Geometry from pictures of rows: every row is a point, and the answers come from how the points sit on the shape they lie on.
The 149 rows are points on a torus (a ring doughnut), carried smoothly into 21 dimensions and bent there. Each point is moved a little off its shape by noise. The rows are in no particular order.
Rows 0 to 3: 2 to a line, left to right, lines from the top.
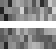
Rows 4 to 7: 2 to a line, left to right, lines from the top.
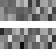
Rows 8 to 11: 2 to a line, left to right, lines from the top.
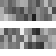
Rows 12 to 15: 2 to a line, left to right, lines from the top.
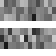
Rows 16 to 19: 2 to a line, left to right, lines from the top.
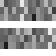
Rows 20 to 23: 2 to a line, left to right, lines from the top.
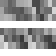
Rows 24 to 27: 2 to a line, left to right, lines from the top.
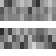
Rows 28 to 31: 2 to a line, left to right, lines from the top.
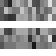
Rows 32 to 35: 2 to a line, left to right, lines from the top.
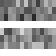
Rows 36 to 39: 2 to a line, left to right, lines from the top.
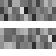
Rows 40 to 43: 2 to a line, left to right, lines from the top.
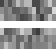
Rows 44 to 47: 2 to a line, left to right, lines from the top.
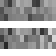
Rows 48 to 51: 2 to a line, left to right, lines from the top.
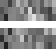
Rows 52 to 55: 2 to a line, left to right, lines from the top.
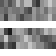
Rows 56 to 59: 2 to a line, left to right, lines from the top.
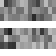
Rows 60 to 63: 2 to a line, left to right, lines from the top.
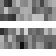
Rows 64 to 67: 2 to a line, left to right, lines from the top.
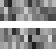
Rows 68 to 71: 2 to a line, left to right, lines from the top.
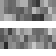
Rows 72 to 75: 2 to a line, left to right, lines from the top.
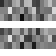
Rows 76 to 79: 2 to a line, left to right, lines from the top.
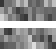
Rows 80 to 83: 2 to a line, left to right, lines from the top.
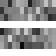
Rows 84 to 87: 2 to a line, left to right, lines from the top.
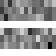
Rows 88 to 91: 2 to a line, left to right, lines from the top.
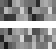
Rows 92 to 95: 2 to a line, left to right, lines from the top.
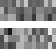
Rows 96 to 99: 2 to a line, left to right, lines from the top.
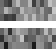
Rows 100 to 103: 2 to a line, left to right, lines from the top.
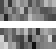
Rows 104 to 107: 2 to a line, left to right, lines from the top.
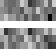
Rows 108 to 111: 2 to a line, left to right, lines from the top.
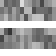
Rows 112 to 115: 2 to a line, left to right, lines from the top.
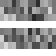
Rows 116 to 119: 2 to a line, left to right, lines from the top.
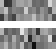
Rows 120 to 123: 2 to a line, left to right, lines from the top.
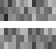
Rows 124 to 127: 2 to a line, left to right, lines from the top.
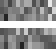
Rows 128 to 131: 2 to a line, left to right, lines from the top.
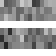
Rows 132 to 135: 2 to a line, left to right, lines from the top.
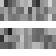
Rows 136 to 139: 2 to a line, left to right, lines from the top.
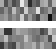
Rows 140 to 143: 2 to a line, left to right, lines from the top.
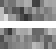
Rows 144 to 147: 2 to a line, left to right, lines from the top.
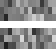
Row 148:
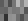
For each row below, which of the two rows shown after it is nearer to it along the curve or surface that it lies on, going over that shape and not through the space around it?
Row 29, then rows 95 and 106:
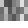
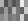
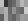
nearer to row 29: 95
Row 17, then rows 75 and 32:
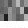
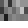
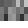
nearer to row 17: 32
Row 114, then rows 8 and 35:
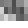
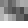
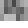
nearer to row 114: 35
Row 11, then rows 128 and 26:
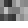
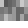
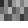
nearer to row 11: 128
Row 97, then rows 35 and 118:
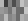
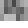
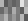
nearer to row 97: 35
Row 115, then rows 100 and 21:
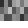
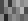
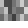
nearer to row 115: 100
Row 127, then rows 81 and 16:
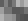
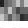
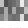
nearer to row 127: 81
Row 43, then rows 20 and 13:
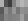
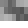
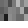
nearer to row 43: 13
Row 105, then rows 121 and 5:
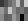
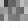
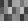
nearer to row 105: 5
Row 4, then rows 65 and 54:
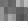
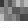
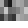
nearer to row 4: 65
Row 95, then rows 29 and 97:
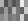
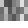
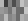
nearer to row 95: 29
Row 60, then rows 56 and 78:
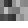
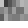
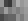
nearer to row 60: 78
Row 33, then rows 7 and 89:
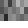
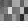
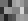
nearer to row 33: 89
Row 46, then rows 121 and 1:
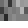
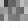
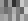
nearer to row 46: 121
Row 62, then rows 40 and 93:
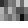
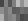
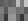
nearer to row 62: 93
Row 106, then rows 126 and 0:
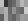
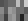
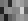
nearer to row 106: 0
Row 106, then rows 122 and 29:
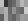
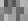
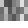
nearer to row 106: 122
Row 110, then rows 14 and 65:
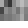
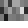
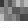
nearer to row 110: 14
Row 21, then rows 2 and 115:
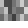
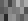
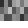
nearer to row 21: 2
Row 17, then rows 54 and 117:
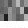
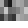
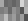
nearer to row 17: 54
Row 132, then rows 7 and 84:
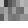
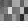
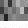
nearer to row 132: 84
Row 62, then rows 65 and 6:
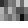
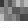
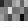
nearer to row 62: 6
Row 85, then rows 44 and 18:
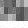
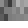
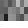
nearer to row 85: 18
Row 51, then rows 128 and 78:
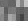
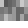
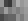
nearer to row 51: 128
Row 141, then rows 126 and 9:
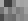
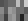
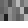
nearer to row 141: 9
